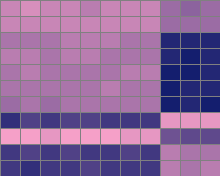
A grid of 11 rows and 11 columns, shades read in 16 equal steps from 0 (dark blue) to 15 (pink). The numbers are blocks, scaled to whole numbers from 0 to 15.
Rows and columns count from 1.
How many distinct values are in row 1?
5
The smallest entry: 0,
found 6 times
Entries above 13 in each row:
0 0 0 0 0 0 0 3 8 0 0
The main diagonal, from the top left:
12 12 10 11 10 11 10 3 6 10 11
